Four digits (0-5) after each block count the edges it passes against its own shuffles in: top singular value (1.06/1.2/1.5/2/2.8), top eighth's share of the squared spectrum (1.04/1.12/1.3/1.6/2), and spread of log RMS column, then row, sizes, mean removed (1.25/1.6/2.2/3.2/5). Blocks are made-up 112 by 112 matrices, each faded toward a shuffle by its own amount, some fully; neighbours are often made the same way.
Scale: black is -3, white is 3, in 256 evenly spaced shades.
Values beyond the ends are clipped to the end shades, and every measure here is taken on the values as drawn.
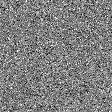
0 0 0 0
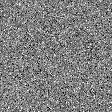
0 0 0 0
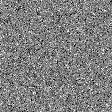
0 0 0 0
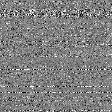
2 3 0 4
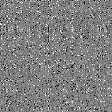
4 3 1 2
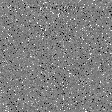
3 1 0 0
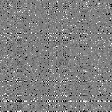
5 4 2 3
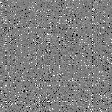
4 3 2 2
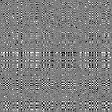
5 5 4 4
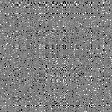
5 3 2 3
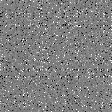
4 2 1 2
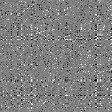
5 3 2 2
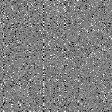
4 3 2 1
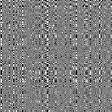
5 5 4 3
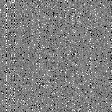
4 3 2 1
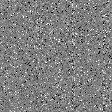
3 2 1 0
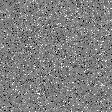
2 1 0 0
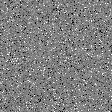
1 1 0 0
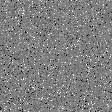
0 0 0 0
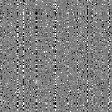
5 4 4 2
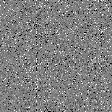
3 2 2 0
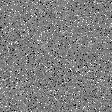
2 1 0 0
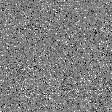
2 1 0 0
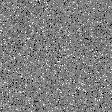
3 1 0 0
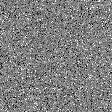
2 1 0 0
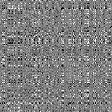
5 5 4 4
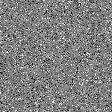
3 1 0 0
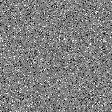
3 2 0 0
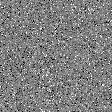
2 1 0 0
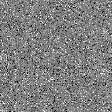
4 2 1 1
